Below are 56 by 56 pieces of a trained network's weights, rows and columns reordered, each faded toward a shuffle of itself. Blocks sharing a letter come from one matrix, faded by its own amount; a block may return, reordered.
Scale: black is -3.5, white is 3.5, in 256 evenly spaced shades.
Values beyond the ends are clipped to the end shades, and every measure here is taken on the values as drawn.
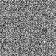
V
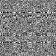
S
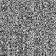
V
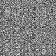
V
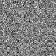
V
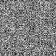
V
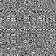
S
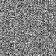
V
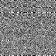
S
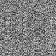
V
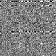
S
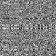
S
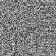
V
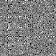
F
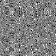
F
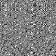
F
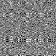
S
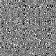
F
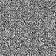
V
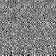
S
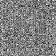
V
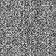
V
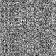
V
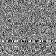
S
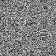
V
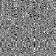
F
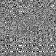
S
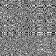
S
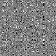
F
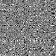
F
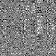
F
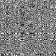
S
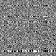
S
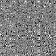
F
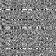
S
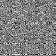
S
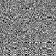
S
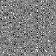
F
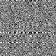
S
